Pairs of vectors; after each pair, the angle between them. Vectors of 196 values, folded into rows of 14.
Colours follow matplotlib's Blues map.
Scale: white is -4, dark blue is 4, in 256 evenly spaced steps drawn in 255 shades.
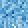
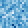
nearly opposite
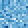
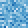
partly opposed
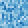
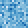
partly aligned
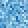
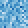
nearly parallel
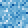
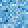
nearly opposite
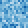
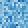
partly aligned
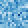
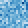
orthogonal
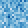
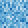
nearly opposite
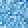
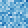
nearly parallel
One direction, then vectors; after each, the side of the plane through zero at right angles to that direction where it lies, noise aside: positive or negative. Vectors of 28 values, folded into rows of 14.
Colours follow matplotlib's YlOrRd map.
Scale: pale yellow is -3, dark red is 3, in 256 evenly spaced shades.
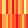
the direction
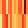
negative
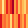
positive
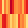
negative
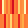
positive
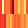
positive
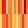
negative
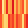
positive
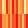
positive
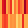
negative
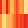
positive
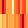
negative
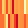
positive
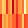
positive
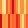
positive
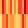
negative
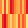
negative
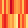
negative
